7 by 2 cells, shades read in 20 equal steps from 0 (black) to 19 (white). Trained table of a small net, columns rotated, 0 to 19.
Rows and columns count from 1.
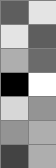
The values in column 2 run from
7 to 19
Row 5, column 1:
16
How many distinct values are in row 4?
2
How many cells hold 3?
0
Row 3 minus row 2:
-4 1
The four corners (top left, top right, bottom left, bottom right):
7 17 5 13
